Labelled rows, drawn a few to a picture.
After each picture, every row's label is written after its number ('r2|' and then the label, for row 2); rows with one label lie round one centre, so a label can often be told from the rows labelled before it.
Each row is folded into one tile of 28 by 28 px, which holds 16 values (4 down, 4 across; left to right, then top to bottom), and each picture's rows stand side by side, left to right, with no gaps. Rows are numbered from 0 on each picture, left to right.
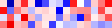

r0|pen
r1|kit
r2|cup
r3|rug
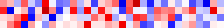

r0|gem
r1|cup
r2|cup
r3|pen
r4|pen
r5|kit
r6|kit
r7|cup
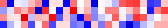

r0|kit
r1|gem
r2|cup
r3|kit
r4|rug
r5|kit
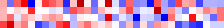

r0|pen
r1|rug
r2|pen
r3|pen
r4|cup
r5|cup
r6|rug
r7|kit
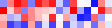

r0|rug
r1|rug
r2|cup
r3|cup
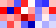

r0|gem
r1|kit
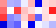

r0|kit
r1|kit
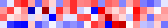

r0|rug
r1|cup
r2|rug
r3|gem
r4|pen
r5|kit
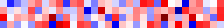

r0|kit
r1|gem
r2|pen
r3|cup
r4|kit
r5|gem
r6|gem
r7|pen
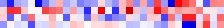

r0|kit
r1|kit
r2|kit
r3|cup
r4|cup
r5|cup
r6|rug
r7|pen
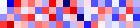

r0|pen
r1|gem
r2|cup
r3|kit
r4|cup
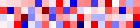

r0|gem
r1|cup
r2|gem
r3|pen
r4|gem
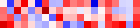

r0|pen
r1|cup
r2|rug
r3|pen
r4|pen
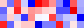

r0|cup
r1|rug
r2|cup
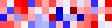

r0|pen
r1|rug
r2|cup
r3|pen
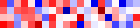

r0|pen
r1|pen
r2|gem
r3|cup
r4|kit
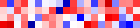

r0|pen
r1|kit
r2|cup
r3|pen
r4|rug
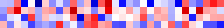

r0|cup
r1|kit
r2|cup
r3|pen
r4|kit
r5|kit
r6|cup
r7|rug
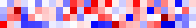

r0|cup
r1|kit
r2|cup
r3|rug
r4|pen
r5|gem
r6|kit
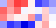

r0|rug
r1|kit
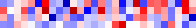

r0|kit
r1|cup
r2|cup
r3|cup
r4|pen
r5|rug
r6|cup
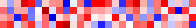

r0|pen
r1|cup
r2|pen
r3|rug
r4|pen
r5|pen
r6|gem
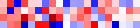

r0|gem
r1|gem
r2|kit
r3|pen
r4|kit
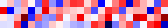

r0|gem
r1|cup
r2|rug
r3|gem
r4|gem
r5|gem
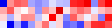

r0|rug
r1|kit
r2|rug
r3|pen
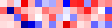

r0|gem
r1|kit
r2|pen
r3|rug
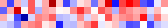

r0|cup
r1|pen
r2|kit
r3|pen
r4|rug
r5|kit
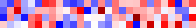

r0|cup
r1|pen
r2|kit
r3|cup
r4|gem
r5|pen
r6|pen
